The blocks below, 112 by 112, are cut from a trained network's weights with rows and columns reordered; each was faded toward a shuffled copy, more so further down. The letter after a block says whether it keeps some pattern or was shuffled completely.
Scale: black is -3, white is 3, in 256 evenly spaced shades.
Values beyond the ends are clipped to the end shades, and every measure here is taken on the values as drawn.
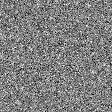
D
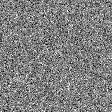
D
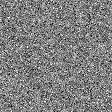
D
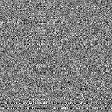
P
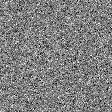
D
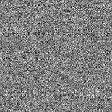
P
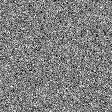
D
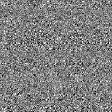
P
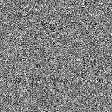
P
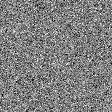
D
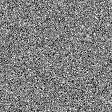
D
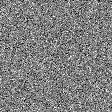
D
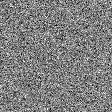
D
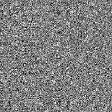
P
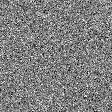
D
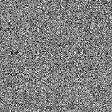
P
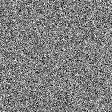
D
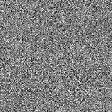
P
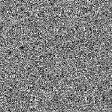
P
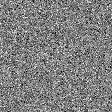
D
